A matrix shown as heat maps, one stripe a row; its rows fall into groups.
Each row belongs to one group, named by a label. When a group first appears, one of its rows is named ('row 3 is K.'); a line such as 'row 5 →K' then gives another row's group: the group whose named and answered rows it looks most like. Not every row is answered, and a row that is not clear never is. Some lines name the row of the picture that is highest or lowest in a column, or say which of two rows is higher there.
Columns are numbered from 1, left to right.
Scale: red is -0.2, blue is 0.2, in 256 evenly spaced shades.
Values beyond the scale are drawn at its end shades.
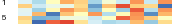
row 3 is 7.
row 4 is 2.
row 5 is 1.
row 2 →1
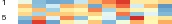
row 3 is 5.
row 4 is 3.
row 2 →1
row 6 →2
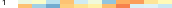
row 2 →1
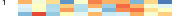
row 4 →2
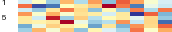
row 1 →5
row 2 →1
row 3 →7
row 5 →3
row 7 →7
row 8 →2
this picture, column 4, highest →5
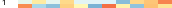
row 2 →1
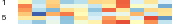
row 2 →3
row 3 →1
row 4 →7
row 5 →1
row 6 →1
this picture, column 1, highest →6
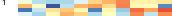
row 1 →1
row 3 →7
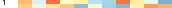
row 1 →3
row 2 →7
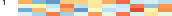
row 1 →1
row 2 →2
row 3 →2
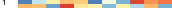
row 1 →7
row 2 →5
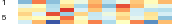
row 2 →5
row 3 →5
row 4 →3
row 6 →2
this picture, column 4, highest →4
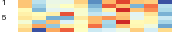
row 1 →1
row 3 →1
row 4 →5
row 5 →1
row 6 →3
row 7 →5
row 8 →7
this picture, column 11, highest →1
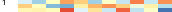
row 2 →1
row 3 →5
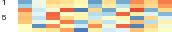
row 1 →7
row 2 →7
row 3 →2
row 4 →3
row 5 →3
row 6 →2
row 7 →3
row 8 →2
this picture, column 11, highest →4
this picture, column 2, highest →7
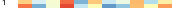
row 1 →2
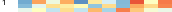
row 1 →2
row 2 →7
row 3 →5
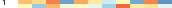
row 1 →3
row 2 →3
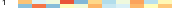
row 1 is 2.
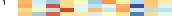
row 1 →1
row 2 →3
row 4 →3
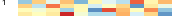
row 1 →2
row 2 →3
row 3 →1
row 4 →5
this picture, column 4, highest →3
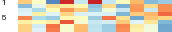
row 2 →7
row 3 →7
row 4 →7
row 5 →1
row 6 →5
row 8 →3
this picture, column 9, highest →5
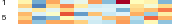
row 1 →3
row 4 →2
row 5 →1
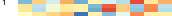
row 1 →2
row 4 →2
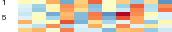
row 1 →3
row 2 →7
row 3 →7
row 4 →5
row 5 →5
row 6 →2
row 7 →3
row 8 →5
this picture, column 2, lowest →8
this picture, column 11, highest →1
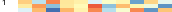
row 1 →3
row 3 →2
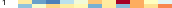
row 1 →1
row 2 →7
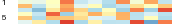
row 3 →7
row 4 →3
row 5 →3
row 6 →2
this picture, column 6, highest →3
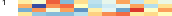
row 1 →3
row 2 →7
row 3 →2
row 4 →1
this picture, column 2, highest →2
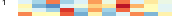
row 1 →3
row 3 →5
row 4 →2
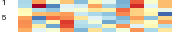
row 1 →2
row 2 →2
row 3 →1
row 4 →5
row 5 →7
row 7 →5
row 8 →2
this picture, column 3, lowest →5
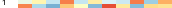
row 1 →2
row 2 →1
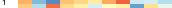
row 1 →1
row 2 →3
